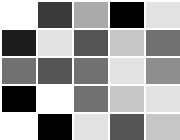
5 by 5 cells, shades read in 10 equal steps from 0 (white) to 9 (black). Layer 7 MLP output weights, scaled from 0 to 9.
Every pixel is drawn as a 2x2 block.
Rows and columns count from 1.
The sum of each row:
20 22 21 17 18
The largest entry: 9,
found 3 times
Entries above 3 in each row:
2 3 4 2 2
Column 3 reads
3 6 5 5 1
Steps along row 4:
down up down down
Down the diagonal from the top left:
0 1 5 2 2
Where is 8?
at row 2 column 1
